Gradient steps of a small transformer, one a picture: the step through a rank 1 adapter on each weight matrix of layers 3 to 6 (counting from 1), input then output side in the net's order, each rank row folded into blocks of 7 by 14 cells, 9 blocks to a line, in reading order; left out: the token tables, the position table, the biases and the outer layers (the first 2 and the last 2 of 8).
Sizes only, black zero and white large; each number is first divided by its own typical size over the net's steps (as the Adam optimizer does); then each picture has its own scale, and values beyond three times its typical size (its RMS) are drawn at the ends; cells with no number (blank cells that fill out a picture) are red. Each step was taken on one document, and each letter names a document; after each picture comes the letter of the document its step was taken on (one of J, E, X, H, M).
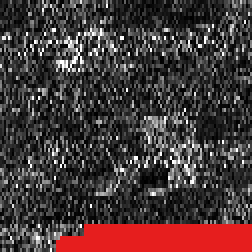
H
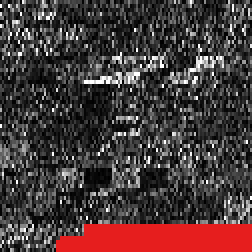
H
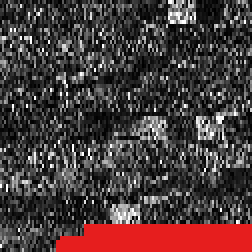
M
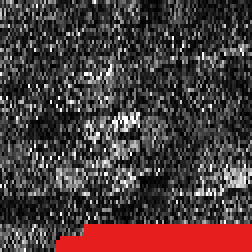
M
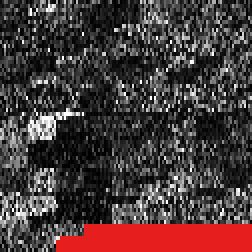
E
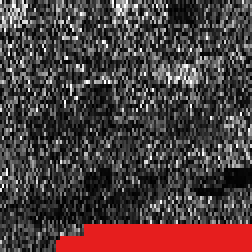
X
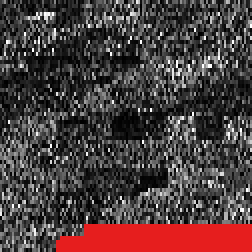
X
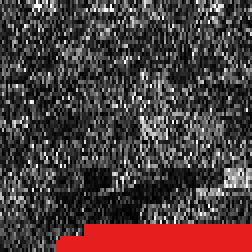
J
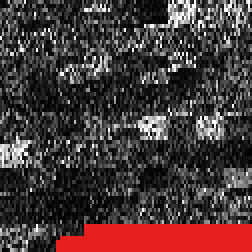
M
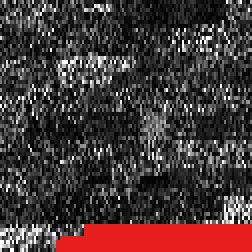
H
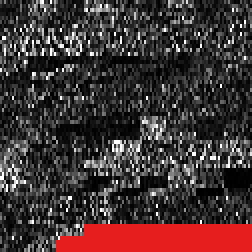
H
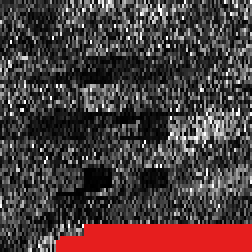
J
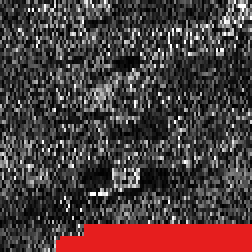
X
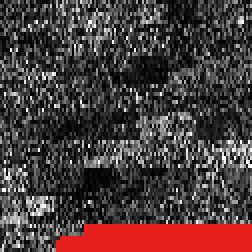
J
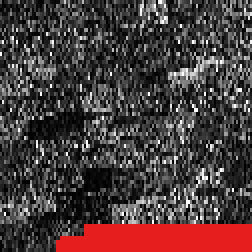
J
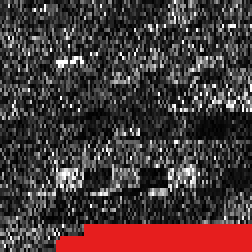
H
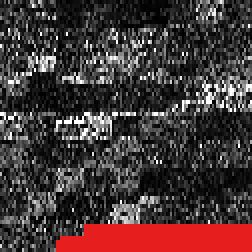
M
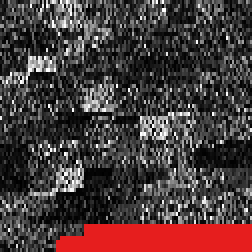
J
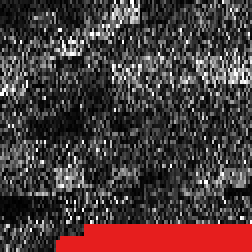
M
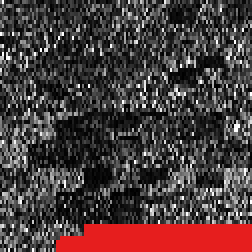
E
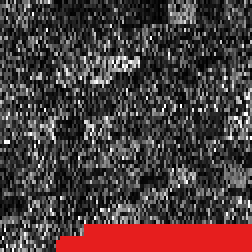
M
